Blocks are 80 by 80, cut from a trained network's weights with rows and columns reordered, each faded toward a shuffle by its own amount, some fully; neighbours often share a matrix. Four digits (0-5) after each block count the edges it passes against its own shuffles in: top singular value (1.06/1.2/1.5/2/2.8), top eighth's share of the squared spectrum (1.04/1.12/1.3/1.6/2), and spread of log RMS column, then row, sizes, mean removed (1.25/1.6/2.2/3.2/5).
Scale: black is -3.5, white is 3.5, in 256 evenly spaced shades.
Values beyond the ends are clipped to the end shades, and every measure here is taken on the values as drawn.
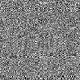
3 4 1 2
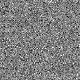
3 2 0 1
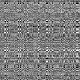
5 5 3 3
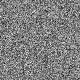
0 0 0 0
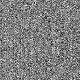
3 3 1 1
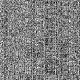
3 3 2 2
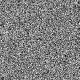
1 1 0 0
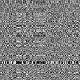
5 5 2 4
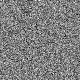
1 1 0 0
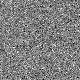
0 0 0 0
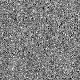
2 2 0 1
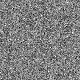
0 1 0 0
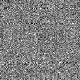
3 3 0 2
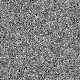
1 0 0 0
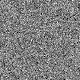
2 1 0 0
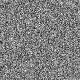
3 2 0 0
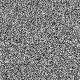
0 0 0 0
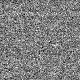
2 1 0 0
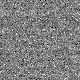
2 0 0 0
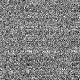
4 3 0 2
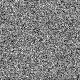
0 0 0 0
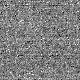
2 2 0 0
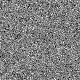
0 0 0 0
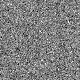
2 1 0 0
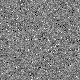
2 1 0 0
